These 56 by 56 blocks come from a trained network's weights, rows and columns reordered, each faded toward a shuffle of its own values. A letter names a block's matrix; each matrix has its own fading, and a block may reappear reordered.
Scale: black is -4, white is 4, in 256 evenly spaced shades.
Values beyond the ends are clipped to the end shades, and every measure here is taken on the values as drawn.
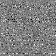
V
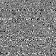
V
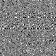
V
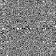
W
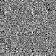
W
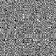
W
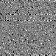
V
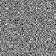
W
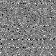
V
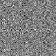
W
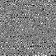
V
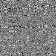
V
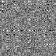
W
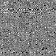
V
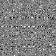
V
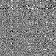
W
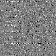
V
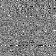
W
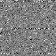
V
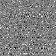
V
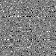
V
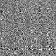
W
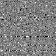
V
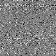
V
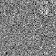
W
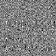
W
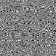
V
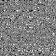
V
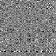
W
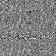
W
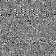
V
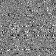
V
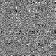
W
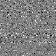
V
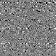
V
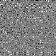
V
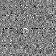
W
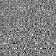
W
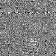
W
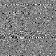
V
